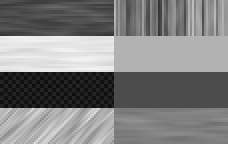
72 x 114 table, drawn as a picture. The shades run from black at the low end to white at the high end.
It is made of 4 by 2 panels. Panel 1,1: low, streaked across, faint in contrast. Panel 1,2: middling, streaked downward, strong in contrast. Panel 2,1: very high, streaked across, faint in contrast. Panel 2,2: high, flat. Panel 3,1: very low, checkered, faint in contrast. Panel 3,2: low, flat. Panel 4,1: high, slanting up to the right. Panel 4,2: middling, streaked across, faint in contrast.
